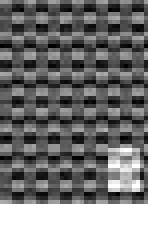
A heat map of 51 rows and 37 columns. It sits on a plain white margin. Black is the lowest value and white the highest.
Ninth with the highest average: bottom right. Odd patch: higher, in the bottom right. Stripes: horizontal, repeating 11 times.
